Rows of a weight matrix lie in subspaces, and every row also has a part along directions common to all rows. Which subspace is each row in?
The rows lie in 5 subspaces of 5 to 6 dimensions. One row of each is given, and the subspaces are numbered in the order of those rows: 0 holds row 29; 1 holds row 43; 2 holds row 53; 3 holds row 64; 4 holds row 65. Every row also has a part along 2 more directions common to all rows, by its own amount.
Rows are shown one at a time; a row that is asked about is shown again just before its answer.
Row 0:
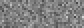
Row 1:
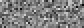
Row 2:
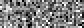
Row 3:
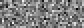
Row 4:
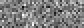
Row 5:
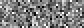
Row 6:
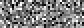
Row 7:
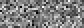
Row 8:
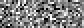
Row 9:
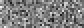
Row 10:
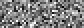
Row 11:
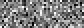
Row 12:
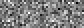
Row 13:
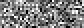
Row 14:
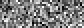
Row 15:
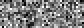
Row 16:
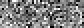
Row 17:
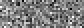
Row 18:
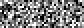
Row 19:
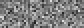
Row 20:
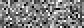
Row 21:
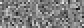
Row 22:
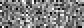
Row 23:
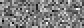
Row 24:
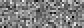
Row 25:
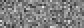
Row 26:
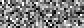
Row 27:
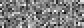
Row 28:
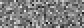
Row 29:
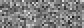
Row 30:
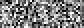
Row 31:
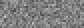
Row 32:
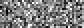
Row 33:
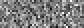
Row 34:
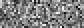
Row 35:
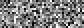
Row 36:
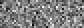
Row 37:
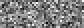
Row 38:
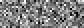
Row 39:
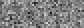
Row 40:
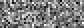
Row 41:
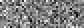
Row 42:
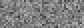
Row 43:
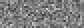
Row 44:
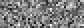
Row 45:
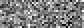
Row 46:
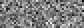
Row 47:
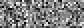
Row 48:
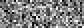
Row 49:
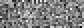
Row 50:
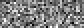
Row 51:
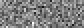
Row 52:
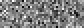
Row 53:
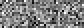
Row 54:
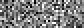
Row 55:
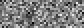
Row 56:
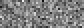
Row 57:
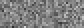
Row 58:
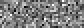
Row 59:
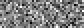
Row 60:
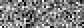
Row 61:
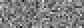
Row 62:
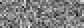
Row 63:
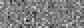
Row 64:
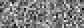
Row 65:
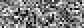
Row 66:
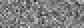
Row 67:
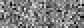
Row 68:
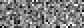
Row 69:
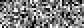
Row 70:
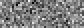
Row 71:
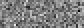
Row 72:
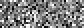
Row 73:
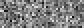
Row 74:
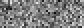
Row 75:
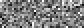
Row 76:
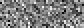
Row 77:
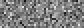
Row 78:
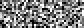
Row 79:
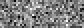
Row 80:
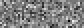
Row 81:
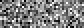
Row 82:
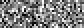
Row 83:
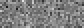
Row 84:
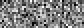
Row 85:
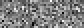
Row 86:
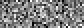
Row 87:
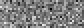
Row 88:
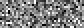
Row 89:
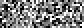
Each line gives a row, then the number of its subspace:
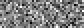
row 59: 0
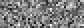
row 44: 4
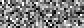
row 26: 2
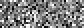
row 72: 3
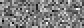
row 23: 4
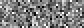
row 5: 0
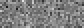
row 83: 2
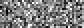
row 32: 0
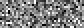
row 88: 2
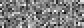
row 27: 2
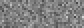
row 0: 3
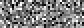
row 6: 3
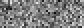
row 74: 1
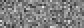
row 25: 3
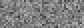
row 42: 2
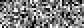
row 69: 4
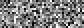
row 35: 0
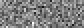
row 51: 0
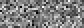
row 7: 0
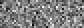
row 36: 0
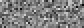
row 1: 4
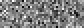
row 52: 2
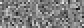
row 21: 4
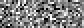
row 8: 1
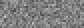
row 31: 1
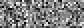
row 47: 4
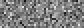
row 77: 1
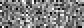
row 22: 2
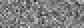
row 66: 2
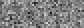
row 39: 0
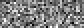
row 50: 0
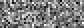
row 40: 3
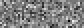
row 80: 3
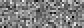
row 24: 0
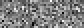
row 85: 4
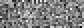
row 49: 1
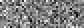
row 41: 2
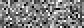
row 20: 1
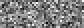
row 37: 0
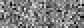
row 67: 3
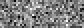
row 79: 3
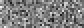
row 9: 0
